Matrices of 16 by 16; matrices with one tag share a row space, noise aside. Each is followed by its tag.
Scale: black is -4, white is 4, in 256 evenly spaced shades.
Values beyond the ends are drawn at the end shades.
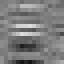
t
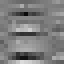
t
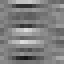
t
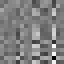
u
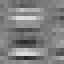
t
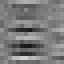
t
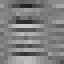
t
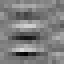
t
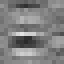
t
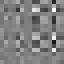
u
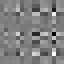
u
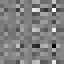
u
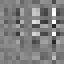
u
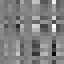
u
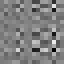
u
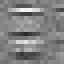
t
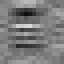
t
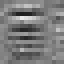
t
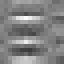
t
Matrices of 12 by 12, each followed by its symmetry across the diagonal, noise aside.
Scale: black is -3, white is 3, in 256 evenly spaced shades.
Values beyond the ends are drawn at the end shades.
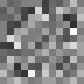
symmetric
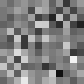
antisymmetric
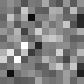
neither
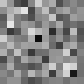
symmetric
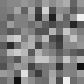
antisymmetric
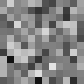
neither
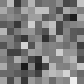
neither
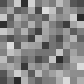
symmetric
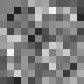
symmetric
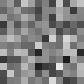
antisymmetric
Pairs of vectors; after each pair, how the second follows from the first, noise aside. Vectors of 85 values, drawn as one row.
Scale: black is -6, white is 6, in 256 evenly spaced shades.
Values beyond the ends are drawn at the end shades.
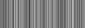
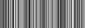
scaled up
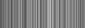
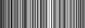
scaled up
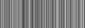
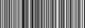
scaled up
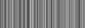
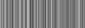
negated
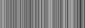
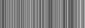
negated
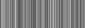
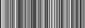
scaled up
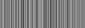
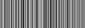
scaled up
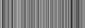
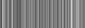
negated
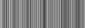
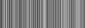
negated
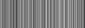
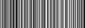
scaled up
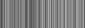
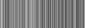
negated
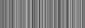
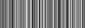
scaled up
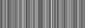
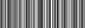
scaled up
